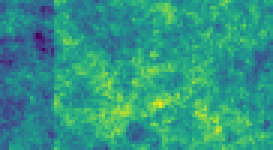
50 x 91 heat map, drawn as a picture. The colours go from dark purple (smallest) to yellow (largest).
The right part is higher, past a seam about 20% of the way across. The texture is blotchy. The ninth with the lowest average is the top left.
